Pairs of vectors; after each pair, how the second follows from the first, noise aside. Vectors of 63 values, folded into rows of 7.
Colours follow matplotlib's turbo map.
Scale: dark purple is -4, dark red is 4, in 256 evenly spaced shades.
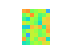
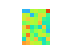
negated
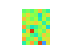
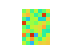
wrapped around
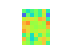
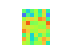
copied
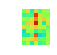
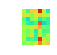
wrapped around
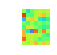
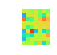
negated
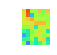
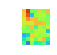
copied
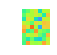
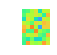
copied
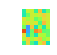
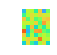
copied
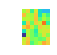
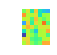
copied
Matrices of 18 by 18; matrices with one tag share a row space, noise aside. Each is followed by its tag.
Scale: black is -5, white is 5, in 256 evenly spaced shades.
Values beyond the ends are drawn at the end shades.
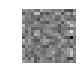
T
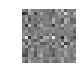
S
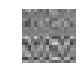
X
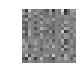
S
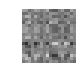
X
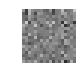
S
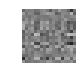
T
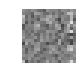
T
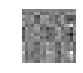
T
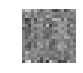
X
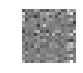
T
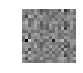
S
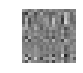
S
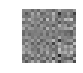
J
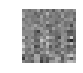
T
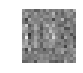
S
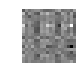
T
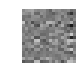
T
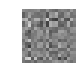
X
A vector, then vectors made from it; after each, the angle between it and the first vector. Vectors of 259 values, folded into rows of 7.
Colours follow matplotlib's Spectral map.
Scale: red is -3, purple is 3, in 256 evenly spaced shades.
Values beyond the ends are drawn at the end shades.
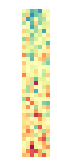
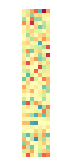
orthogonal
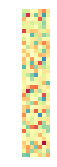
orthogonal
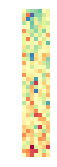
nearly parallel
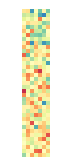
partly aligned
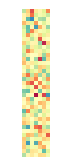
orthogonal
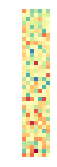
partly aligned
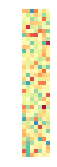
orthogonal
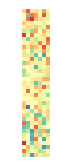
partly opposed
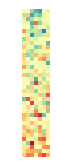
nearly parallel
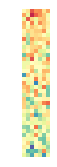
nearly opposite
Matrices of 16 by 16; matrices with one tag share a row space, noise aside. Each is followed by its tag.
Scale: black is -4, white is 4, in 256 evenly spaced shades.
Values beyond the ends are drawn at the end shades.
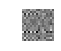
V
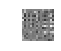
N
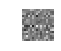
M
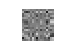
M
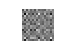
V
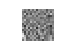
V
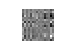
N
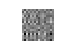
V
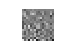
V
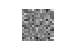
M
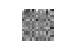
M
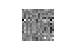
N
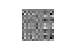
N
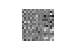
N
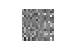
N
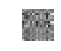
M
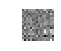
N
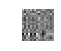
V
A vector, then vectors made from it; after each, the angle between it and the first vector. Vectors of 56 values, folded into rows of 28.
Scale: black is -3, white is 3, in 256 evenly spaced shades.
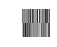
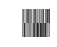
orthogonal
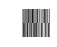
partly aligned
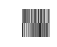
nearly opposite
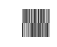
nearly opposite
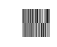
partly aligned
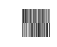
partly opposed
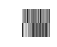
partly opposed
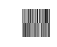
nearly parallel
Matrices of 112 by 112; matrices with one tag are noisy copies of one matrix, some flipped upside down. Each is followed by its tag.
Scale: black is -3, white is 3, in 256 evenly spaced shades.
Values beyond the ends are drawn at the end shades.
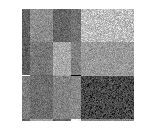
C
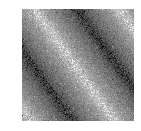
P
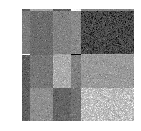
C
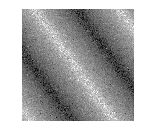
P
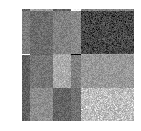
C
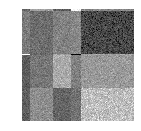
C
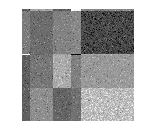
C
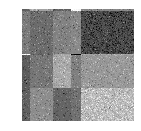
C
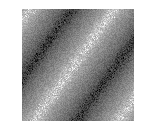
P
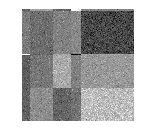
C
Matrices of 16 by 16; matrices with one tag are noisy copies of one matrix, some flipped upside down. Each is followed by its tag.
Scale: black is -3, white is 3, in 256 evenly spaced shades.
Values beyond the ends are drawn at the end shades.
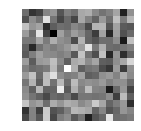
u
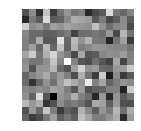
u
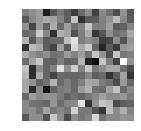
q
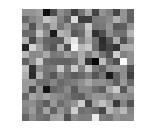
q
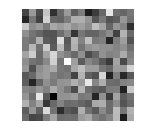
u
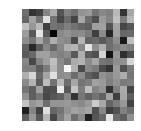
u
